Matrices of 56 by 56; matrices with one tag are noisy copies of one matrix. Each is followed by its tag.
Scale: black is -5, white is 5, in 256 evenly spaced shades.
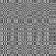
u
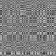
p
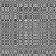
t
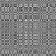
t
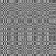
u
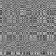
p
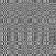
u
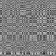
p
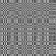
u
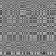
p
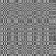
u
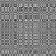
t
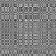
t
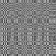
u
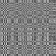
u
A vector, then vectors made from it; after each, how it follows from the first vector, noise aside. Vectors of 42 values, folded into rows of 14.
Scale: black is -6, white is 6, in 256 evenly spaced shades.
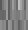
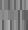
reversed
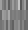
sign-scrambled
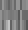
reversed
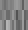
wrapped around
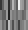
scaled up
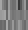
negated
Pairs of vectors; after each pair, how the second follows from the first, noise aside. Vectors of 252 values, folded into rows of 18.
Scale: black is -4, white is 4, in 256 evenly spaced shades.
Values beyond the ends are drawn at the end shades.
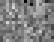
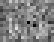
wrapped around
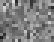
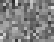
negated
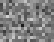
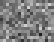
wrapped around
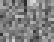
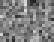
negated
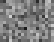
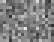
negated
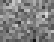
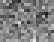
negated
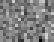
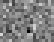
wrapped around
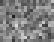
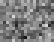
negated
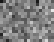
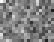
negated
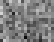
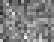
negated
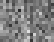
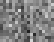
negated
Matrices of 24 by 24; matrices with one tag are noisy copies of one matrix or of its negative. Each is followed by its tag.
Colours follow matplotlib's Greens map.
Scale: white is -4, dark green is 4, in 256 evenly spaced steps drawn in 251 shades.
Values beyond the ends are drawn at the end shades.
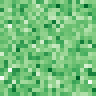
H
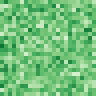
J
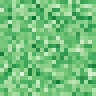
H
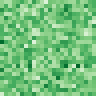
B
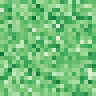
H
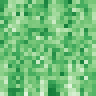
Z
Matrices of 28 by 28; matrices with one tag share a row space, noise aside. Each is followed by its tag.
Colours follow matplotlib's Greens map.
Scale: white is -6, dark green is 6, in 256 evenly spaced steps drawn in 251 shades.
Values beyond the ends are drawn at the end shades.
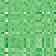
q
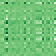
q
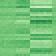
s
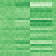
s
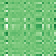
q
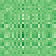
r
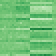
s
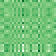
r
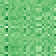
q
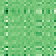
q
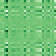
q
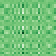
r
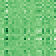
q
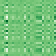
q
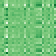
q
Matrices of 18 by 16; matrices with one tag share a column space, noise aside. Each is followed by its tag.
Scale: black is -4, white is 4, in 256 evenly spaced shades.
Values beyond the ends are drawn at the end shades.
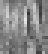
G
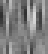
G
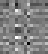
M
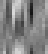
G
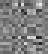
M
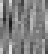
G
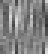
G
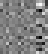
M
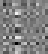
M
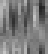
G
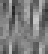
G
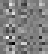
M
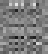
M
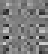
M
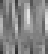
G
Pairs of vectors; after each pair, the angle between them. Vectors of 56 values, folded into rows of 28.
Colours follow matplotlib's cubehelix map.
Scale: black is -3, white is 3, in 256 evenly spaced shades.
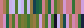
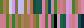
nearly parallel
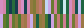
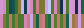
nearly parallel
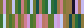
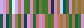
partly aligned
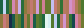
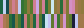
nearly parallel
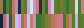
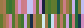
orthogonal
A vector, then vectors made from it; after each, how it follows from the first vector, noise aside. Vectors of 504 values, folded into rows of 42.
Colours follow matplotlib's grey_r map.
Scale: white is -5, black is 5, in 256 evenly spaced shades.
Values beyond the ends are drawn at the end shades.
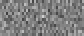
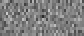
negated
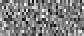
scaled up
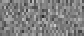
negated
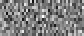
scaled up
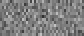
negated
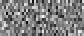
scaled up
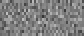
negated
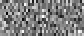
scaled up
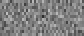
negated
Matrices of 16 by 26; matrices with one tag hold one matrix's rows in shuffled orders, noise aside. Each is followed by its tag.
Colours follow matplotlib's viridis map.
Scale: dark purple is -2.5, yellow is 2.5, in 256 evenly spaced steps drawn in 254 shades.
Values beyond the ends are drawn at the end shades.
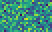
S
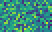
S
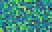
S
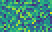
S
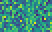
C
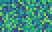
C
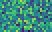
S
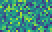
S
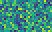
C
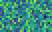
C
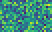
C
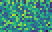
S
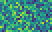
S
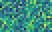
C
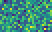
C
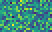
S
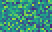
S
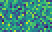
C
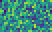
S
